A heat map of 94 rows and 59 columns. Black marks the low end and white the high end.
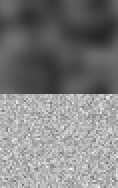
It is made of 2 by 1 panels. Panel 1,1: low, smooth. Panel 2,1: high, fine-grained.
